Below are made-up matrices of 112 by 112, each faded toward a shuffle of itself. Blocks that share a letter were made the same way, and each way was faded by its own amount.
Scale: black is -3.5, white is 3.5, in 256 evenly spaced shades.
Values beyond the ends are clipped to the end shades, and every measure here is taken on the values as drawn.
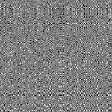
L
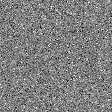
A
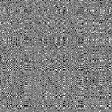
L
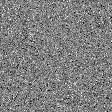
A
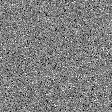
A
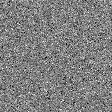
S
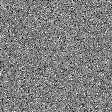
A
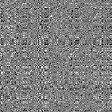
L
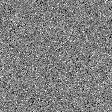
S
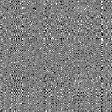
L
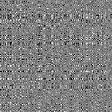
L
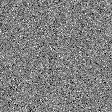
S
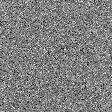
S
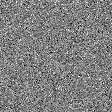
A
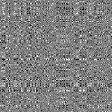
L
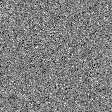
S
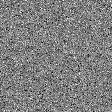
S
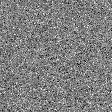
S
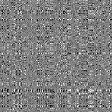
L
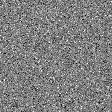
S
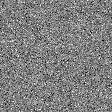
S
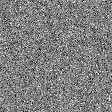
S
